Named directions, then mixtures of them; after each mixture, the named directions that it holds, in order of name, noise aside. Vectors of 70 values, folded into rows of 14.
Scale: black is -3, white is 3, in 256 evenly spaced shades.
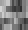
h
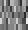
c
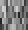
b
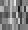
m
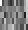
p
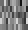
c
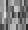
b, c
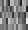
c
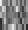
b, p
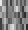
b, p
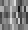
m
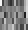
p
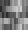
h
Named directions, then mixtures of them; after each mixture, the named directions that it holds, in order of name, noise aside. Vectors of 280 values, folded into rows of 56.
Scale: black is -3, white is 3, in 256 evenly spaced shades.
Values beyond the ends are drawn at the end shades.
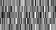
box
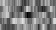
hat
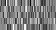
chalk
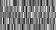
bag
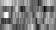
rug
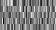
bag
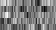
chalk, hat, rug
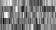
bag, rug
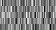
box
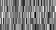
bag, box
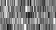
chalk, hat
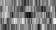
hat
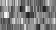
chalk, hat, rug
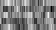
hat, rug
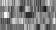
chalk, hat, rug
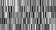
box, chalk, rug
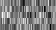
box, hat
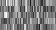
chalk, rug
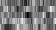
hat, rug
